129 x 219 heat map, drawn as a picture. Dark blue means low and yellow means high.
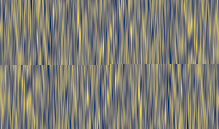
The values follow a bell shape. The grain runs up and down. There is no overall slope. A half turn leaves it unchanged.
